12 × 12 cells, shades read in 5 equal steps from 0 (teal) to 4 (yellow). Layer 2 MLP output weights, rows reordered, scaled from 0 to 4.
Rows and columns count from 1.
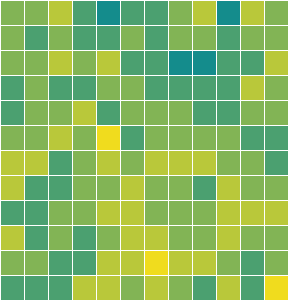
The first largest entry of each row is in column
3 1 3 11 4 5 1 1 5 1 7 12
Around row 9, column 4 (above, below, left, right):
2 1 2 3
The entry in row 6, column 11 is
1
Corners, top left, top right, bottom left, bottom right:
2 2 1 4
